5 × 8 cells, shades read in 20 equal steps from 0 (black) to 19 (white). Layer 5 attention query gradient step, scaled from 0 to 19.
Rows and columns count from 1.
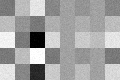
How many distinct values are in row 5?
7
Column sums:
67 58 48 63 60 64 62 66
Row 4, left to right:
9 14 19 9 12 11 12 9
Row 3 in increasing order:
0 9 12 14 15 16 17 18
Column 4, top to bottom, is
10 13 16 9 15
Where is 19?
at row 4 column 3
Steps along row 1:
up up down up down up down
